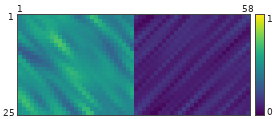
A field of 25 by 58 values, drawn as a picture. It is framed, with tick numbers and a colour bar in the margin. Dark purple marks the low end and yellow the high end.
It is made of 1 by 2 panels. Panel 1,1: middling, slanting down to the right. Panel 1,2: very low, slanting up to the right, faint in contrast.
